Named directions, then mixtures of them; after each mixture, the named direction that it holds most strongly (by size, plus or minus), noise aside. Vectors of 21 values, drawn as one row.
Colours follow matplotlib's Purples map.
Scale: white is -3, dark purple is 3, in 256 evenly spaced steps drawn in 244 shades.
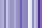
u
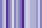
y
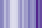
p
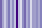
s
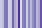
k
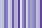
k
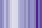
p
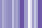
u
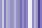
u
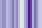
u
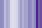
p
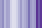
p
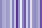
s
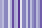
k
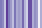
u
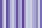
y
